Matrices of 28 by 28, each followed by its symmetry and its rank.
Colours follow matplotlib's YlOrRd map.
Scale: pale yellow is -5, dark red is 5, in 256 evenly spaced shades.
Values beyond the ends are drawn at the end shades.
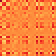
symmetric, rank two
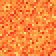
symmetric, full rank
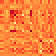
symmetric, rank three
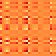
neither, rank one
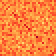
symmetric, full rank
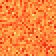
symmetric, full rank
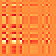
neither, rank one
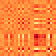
symmetric, rank two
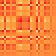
symmetric, rank one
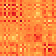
symmetric, rank three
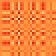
symmetric, rank one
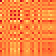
symmetric, rank two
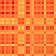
symmetric, rank one
